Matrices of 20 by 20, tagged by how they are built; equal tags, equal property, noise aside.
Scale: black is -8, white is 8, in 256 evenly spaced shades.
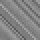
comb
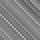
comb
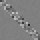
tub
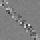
tub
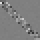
tub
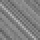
comb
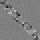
tub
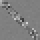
tub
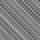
comb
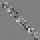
tub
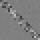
tub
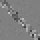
tub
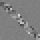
tub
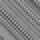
comb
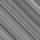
comb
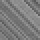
comb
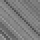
comb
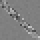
tub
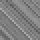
comb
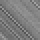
comb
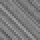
comb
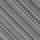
comb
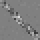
tub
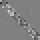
tub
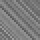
comb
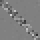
tub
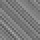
comb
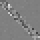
tub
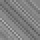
comb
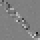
tub
